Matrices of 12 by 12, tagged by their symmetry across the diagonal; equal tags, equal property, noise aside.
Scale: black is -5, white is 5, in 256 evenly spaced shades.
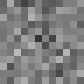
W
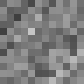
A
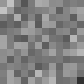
A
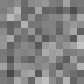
A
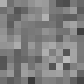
A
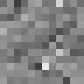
W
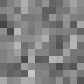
W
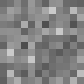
A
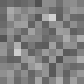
A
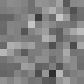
W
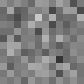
W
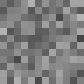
A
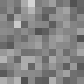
W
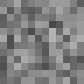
W
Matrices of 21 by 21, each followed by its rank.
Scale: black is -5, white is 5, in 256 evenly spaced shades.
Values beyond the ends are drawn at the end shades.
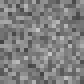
full rank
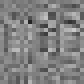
three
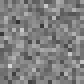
full rank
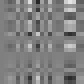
one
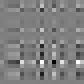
one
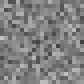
full rank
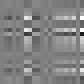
one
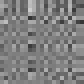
two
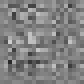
three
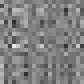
three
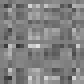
two
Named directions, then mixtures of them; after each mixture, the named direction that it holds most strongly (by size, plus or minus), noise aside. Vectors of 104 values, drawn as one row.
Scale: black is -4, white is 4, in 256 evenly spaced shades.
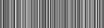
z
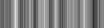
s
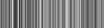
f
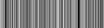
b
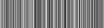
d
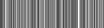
b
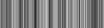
s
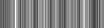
s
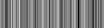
b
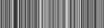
f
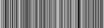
b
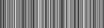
d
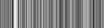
f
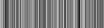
b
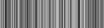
b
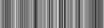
s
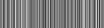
z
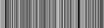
b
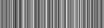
d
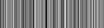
d
